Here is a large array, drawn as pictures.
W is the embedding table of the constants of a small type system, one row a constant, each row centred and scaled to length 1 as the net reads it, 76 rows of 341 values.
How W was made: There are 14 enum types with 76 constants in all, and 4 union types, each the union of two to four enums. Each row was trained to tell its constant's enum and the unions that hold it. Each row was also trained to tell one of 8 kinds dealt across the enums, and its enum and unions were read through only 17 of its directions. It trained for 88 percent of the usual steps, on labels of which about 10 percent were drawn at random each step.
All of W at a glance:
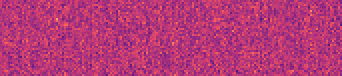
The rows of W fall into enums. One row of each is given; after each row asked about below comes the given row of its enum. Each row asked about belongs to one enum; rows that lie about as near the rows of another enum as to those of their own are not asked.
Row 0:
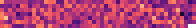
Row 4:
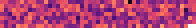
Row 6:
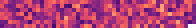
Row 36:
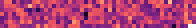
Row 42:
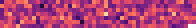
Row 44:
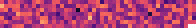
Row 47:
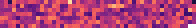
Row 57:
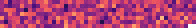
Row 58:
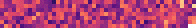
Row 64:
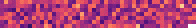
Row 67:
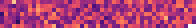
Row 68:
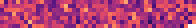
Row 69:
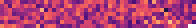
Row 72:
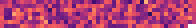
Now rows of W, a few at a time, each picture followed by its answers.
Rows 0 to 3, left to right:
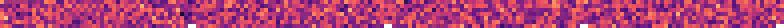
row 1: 44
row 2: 72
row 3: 57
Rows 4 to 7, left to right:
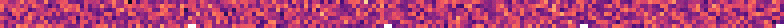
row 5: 36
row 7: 6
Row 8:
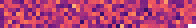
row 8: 42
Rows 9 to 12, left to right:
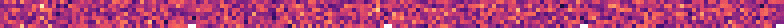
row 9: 47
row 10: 42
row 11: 36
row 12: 6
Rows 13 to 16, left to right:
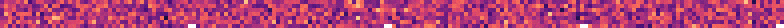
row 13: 42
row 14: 42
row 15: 6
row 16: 57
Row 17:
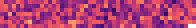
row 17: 44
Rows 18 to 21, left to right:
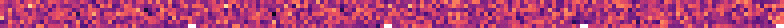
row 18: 58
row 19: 58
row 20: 6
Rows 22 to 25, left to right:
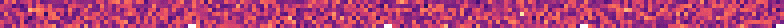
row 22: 67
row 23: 67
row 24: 67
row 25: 57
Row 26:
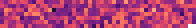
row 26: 57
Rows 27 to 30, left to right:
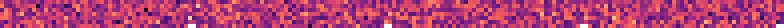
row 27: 58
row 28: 58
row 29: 68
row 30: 67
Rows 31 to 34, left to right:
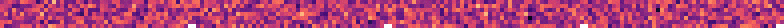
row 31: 72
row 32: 68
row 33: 72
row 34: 57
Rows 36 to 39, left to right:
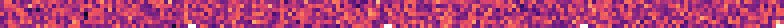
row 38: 36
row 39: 44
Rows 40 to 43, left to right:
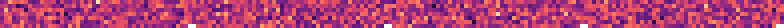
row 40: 36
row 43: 44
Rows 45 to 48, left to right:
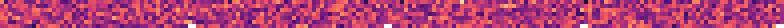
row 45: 44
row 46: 57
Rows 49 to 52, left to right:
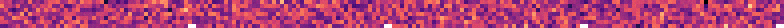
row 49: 44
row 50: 67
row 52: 6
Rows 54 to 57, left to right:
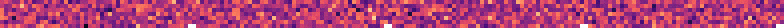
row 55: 44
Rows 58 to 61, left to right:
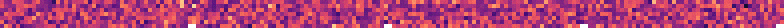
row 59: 72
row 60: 6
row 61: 67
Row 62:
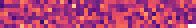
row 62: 6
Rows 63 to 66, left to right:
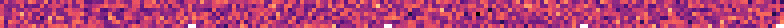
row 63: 72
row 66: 58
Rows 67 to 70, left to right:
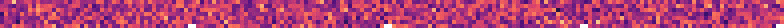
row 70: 72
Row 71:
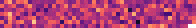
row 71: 42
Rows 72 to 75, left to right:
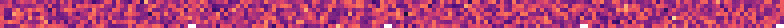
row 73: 72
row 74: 58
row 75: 67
